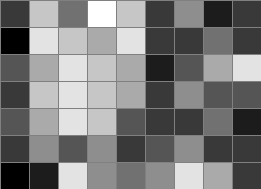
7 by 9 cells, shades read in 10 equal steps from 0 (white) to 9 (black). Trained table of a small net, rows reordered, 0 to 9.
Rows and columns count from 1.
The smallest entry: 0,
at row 1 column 4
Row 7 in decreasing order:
9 8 7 5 4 4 3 1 1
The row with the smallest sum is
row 3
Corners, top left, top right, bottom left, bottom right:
7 7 9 7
